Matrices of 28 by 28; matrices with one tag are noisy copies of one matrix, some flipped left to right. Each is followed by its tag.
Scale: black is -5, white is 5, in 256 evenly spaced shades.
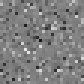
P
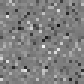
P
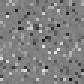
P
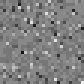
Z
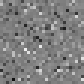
P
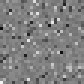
Z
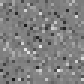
P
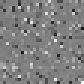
Z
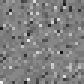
Z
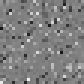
Z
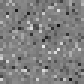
P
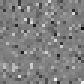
Z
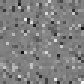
Z
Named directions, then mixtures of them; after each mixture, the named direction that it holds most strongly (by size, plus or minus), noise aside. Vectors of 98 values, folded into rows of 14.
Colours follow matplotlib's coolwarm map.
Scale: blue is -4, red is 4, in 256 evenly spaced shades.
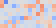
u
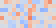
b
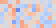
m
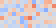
b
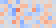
m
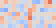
b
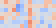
b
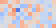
m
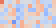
m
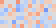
m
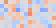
b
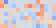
u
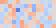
m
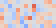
m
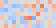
u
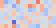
u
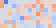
u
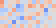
u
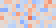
b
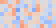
m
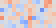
b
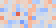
b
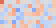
m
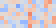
b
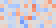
b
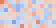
m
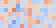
b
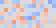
u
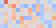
u
